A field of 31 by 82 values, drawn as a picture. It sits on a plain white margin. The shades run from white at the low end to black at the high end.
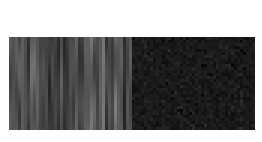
The table splits into one row of 2 panels. Panel 1,1: high, streaked downward. Panel 1,2: very high, fine-grained, faint in contrast.
